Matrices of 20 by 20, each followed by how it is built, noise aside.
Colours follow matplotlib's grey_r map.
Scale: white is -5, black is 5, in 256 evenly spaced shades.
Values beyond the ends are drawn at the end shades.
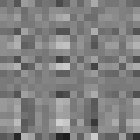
low rank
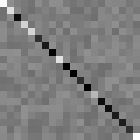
diagonal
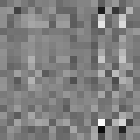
low rank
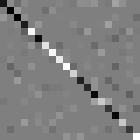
diagonal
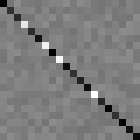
diagonal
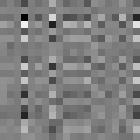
low rank
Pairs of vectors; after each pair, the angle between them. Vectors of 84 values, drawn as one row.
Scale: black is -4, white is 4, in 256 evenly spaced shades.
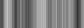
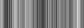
nearly opposite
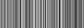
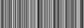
orthogonal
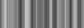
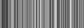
partly opposed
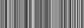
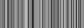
nearly opposite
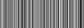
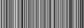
partly aligned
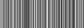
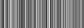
orthogonal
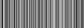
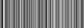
nearly parallel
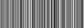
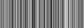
partly aligned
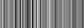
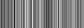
partly opposed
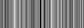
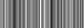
nearly opposite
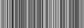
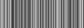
partly aligned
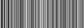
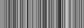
orthogonal
